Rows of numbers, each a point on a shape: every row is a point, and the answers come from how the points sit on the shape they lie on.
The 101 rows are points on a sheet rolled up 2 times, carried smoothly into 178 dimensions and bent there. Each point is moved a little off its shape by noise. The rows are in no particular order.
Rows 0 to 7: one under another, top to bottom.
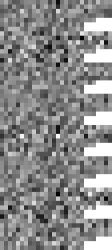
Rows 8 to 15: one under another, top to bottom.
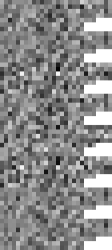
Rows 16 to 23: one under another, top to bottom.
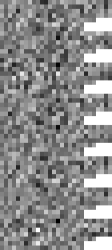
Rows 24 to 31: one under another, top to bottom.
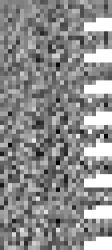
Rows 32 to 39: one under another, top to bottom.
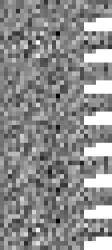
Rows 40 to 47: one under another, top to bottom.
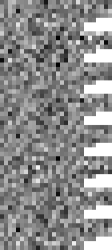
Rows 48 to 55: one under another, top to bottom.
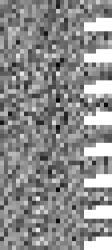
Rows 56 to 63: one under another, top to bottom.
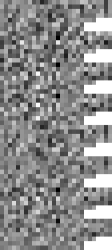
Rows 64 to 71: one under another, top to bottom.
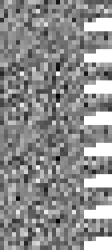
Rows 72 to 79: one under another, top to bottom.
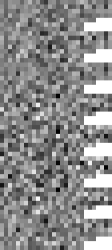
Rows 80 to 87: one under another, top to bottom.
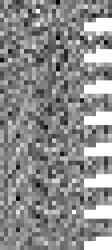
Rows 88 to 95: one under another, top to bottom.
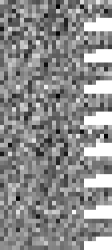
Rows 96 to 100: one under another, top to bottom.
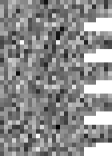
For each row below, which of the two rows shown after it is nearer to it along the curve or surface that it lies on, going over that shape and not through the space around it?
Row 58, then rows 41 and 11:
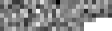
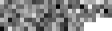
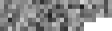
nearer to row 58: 41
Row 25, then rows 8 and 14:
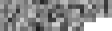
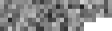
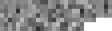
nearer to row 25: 8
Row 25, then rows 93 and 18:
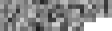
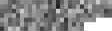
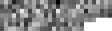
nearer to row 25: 93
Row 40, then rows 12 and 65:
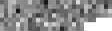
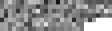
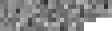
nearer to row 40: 12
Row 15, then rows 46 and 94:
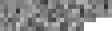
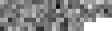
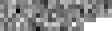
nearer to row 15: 46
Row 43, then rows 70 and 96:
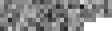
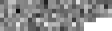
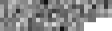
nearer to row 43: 96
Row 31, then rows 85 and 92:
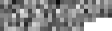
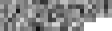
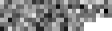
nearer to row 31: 92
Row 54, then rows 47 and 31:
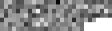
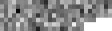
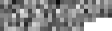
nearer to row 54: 31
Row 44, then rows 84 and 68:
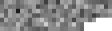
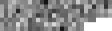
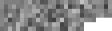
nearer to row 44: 68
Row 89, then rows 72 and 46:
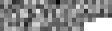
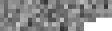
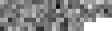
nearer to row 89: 46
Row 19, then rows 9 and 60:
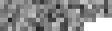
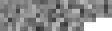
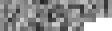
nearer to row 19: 60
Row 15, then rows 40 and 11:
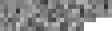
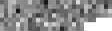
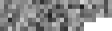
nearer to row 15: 11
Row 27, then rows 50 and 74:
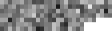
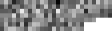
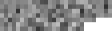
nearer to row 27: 74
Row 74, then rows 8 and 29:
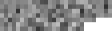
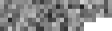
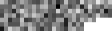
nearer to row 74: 8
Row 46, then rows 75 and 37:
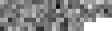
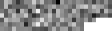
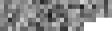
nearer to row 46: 37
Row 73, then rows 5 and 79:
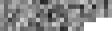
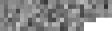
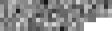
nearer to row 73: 79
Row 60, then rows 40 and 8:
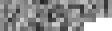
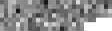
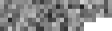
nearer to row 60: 8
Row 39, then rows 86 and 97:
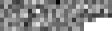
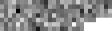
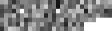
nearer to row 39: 97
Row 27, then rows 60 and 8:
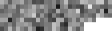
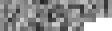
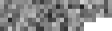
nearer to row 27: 8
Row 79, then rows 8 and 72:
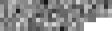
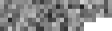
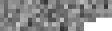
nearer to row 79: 8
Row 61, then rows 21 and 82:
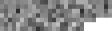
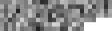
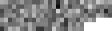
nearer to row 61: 82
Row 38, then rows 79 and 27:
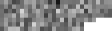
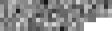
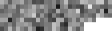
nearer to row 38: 27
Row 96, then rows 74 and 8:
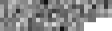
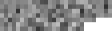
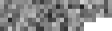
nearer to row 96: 8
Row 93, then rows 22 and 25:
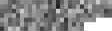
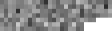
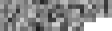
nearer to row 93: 25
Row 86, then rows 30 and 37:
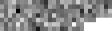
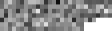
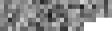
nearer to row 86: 37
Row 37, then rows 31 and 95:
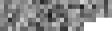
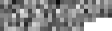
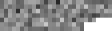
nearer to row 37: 95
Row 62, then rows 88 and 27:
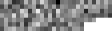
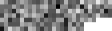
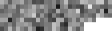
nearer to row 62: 88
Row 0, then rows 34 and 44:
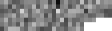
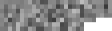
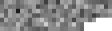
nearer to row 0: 44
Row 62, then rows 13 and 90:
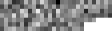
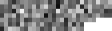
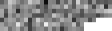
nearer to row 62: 13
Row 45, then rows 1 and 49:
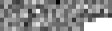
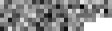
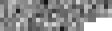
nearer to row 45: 49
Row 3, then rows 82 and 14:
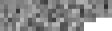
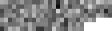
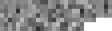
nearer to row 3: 14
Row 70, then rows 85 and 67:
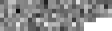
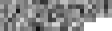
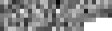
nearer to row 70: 85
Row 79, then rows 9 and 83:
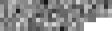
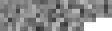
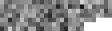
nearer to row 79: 83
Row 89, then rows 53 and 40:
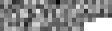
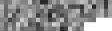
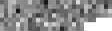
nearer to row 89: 40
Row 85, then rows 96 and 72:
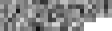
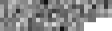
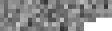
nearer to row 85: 96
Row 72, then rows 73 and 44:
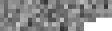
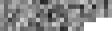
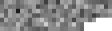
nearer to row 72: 44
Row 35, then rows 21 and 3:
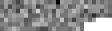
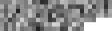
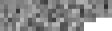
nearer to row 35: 3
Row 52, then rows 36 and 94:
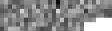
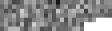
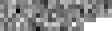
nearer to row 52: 36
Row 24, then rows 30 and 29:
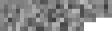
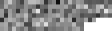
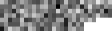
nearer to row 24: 30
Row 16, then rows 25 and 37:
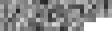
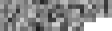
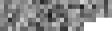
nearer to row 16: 25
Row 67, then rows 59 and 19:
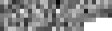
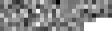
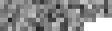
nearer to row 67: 59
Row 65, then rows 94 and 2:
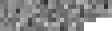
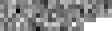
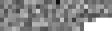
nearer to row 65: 2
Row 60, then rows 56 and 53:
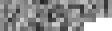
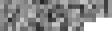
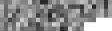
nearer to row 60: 56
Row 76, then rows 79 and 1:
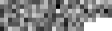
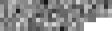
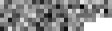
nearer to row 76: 1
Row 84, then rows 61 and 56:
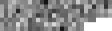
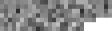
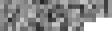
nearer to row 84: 56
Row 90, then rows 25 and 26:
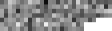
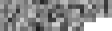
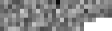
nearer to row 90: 25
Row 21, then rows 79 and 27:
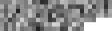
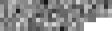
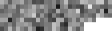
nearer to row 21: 79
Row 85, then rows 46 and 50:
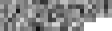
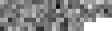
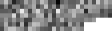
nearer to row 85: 46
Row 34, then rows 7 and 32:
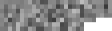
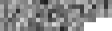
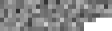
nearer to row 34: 32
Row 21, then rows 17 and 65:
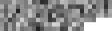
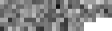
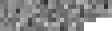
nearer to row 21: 17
